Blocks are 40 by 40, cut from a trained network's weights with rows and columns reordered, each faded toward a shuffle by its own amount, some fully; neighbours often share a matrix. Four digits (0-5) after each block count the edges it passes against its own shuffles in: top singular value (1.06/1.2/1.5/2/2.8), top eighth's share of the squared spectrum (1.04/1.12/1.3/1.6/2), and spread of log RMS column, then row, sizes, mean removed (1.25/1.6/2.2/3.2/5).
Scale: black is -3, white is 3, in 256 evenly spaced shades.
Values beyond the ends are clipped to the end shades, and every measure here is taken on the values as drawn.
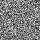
2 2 0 0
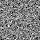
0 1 0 0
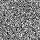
0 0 0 0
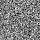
0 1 0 0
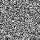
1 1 0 0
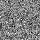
0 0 0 0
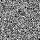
0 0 0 0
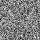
0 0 0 0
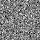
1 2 0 1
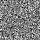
1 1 0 0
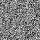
0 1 0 0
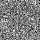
2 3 1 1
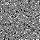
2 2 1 1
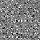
3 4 1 2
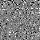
2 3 0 2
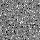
2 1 0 0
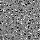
2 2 1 1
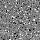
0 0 0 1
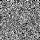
2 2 0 2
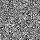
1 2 0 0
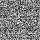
0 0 0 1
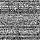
4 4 1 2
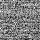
2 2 0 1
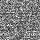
1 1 0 0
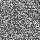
0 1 0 0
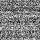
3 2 0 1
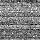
4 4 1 2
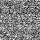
2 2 0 0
